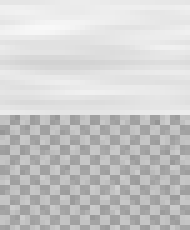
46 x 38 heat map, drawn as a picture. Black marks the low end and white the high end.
The table splits into 2 rows of 1 panel. Panel 1,1: very high, streaked across, faint in contrast. Panel 2,1: high, checkered.
